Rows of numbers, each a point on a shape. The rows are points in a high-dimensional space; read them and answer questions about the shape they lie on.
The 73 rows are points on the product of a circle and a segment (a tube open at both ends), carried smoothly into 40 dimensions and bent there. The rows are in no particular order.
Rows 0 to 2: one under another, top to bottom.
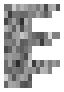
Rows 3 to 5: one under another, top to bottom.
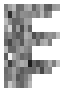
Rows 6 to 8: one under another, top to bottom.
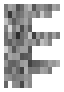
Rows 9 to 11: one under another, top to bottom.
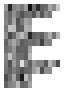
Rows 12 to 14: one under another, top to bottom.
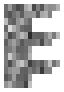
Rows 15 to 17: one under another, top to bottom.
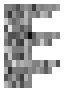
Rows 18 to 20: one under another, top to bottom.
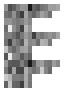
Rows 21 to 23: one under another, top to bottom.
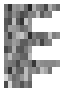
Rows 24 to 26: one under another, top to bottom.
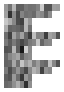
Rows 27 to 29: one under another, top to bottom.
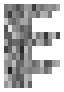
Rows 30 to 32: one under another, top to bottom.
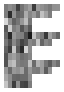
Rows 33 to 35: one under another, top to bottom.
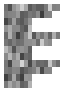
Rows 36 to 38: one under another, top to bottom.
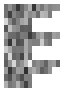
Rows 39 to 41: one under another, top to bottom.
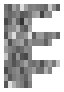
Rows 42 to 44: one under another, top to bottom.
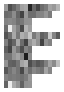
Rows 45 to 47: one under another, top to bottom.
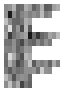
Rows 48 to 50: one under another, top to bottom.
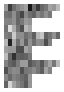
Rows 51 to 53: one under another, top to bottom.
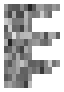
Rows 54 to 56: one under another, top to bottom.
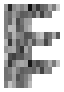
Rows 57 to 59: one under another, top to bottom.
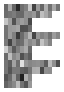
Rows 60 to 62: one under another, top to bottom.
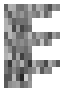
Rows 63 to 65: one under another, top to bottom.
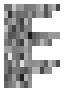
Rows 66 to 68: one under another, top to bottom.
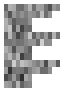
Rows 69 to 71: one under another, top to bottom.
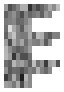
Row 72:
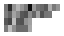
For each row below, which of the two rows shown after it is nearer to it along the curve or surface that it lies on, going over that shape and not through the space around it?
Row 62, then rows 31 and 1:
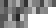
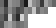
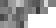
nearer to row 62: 31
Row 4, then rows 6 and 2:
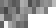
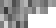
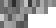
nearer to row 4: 2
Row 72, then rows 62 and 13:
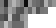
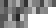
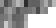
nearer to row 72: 62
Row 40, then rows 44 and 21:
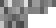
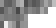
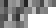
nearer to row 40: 21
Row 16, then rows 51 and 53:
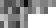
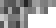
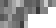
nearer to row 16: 51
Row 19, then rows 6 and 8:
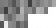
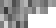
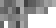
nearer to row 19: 8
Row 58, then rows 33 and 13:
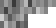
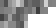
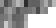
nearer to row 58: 13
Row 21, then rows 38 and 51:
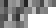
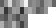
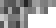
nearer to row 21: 38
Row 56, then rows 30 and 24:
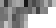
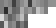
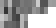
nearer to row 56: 30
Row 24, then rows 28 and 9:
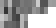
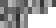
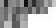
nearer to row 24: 28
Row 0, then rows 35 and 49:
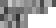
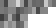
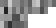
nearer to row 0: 49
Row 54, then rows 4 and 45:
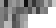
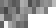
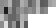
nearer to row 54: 4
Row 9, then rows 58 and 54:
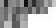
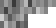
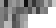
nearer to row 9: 54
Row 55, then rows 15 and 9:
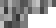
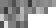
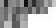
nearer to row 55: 15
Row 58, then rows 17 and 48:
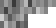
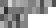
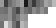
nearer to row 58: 48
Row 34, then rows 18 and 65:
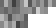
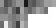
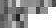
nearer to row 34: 18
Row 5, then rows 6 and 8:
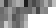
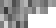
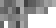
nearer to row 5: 8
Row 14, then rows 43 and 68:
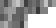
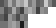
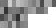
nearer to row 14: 43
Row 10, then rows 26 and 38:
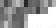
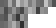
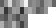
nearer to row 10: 26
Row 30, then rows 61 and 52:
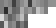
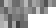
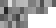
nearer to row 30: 61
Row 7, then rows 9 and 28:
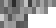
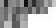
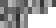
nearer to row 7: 9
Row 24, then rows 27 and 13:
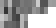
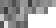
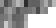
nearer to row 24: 27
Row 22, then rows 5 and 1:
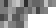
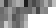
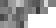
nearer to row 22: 1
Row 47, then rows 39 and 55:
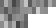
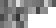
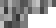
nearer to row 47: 55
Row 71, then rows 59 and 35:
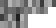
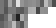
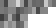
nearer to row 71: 59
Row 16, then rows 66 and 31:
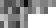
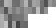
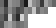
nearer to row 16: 66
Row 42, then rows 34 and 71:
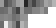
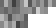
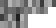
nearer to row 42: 34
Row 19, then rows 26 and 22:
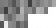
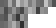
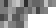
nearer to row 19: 22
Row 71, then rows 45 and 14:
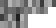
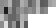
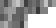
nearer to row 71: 14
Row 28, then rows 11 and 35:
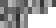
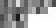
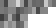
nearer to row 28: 11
